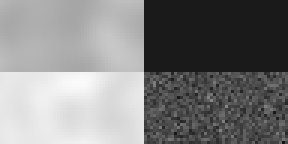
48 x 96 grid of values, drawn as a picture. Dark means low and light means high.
It is made of 2 by 2 panels. Panel 1,1: high, smooth, faint in contrast. Panel 1,2: very low, flat. Panel 2,1: very high, smooth, faint in contrast. Panel 2,2: low, fine-grained.
